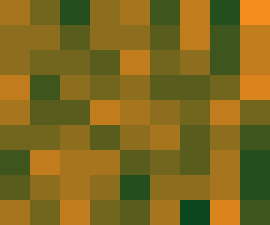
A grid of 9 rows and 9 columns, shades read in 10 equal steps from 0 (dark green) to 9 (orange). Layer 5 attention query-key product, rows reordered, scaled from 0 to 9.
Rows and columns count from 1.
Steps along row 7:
up down same down up down up down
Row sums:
41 42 41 41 45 37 38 37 40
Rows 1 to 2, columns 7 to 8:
7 1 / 7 2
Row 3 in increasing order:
2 3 4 4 4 5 5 7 7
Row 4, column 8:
4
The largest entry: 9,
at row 1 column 9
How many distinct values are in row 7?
6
